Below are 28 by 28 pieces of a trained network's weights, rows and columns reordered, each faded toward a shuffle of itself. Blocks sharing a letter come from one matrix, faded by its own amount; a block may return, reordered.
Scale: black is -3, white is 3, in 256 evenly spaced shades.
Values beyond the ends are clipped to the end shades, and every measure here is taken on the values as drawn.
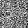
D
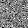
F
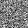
F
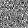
D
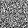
F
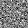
F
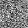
D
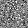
F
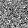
F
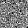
F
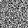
D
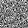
F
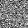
F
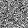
F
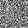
D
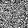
F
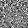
F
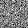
F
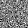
F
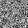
D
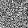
D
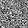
F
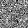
F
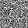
D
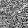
D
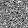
F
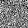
F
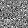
F
